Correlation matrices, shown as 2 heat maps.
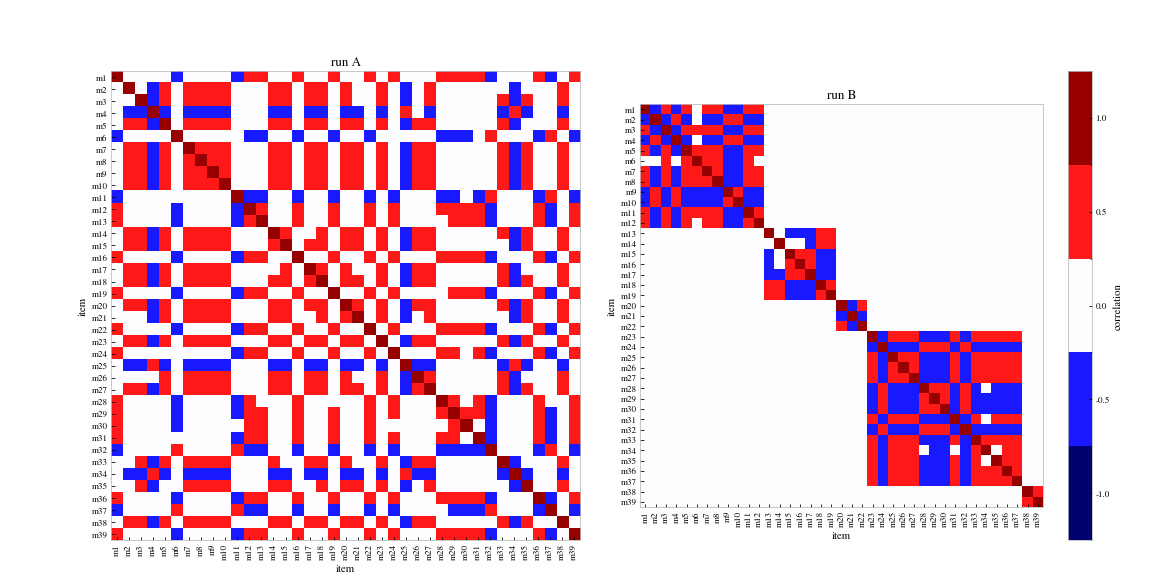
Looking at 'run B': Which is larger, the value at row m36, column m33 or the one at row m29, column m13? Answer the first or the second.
the first
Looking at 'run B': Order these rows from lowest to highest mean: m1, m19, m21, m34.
m21, m19, m1, m34
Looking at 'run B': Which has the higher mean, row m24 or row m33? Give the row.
m33
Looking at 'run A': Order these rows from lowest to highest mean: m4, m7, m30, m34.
m34, m4, m30, m7
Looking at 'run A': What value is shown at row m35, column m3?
0.5
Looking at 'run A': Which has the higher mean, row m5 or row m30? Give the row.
m5
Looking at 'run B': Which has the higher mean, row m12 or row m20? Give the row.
m12
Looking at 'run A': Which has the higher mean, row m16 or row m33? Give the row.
m33
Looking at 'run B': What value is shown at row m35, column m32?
-0.5
